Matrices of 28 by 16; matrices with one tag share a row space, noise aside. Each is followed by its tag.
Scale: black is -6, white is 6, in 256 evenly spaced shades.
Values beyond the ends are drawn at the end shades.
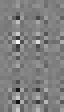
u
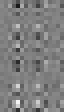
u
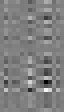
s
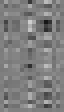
s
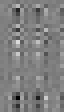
u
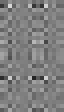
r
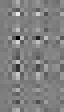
u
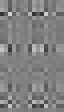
r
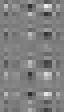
s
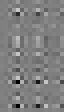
u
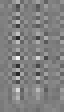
u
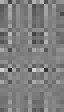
r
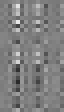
u
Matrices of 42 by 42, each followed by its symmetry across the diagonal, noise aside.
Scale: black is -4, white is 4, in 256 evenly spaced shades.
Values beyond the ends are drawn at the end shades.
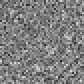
symmetric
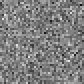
neither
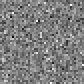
neither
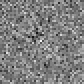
symmetric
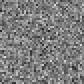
neither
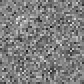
symmetric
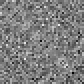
symmetric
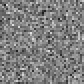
neither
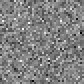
symmetric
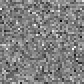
neither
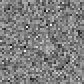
symmetric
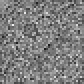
symmetric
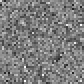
symmetric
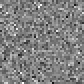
neither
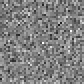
neither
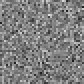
neither
